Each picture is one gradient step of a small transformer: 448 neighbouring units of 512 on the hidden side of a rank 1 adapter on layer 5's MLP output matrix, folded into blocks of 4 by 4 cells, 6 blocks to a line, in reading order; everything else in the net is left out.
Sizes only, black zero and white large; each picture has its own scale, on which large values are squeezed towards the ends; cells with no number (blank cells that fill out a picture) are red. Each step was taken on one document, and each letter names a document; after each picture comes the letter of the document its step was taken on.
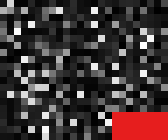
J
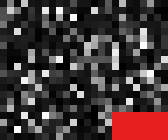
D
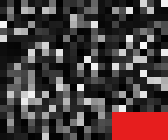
J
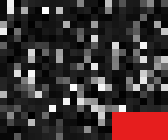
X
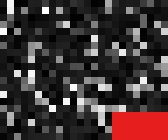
X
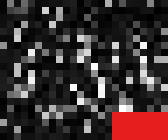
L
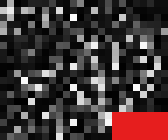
D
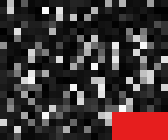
D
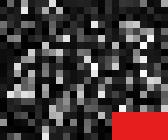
L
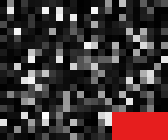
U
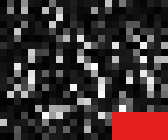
L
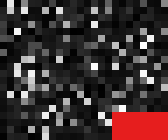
J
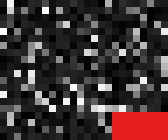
X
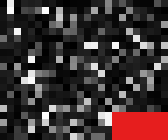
U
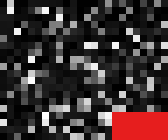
U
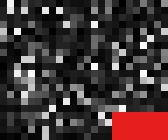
J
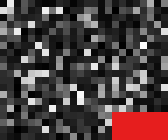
U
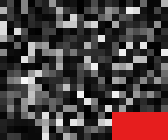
J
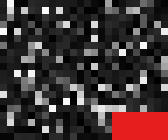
X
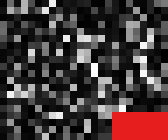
L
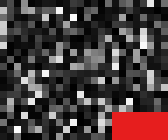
D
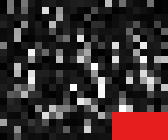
L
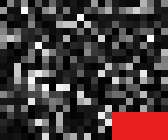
J
